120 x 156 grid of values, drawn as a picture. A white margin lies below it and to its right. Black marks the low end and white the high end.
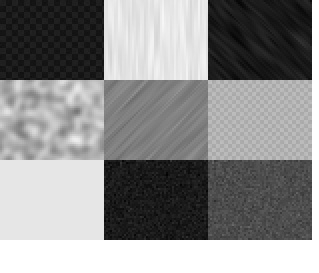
The table splits into 3 rows of 3 panels. Panel 1,1: very low, checkered, faint in contrast. Panel 1,2: very high, streaked downward, faint in contrast. Panel 1,3: very low, slanting down to the right, faint in contrast. Panel 2,1: high, blotchy. Panel 2,2: middling, slanting up to the right, faint in contrast. Panel 2,3: high, checkered, faint in contrast. Panel 3,1: very high, flat. Panel 3,2: very low, fine-grained, faint in contrast. Panel 3,3: low, fine-grained, faint in contrast.
